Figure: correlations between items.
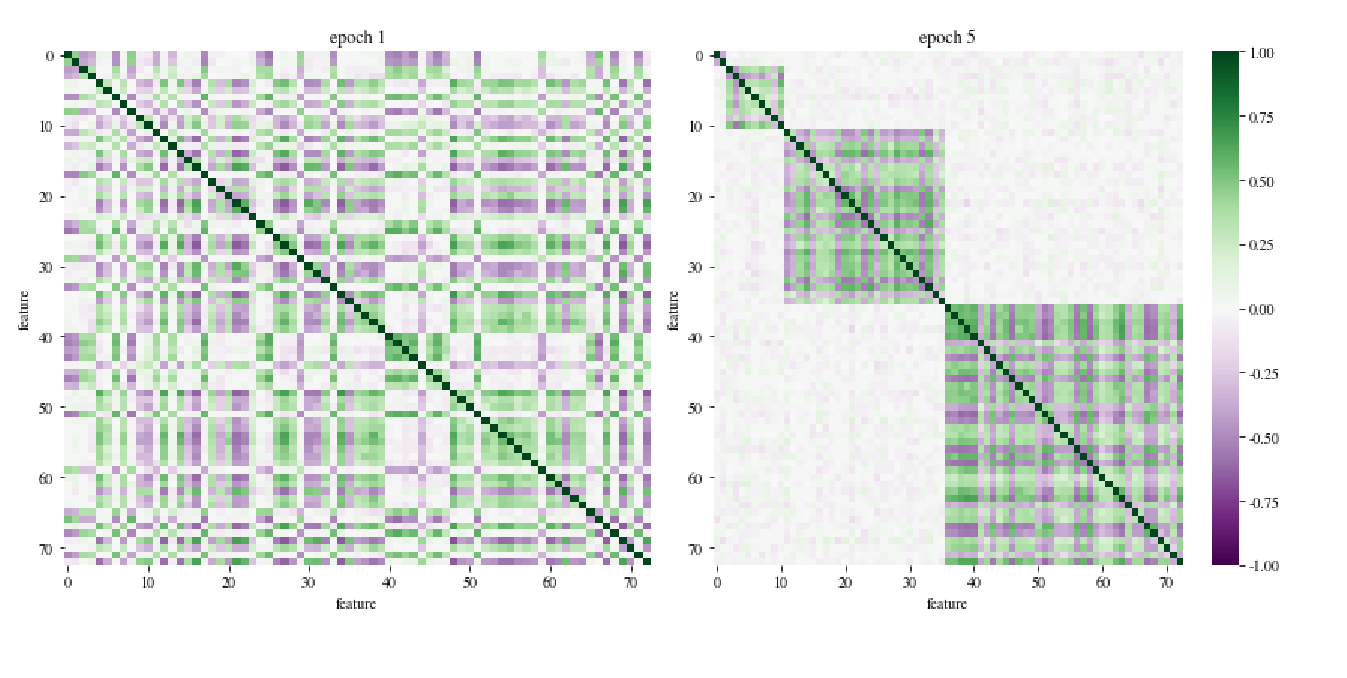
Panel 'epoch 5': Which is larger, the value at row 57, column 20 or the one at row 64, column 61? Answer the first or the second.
the first
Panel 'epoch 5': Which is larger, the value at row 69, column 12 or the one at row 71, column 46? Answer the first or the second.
the second
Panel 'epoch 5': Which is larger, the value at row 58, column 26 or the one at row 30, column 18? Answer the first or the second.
the second
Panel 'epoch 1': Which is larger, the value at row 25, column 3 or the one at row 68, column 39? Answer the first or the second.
the first
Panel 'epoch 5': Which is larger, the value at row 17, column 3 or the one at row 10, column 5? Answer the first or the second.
the second
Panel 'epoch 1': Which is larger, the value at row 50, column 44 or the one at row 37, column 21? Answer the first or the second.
the first
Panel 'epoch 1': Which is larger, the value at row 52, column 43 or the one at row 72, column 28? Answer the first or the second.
the first
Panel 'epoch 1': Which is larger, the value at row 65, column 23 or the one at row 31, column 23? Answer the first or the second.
the first
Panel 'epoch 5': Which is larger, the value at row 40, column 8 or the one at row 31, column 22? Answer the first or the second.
the second
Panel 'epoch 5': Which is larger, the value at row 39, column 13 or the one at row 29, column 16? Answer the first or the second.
the second
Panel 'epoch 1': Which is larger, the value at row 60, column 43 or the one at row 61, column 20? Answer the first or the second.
the second
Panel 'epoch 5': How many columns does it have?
73
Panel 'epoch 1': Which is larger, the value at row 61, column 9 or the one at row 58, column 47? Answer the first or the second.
the second
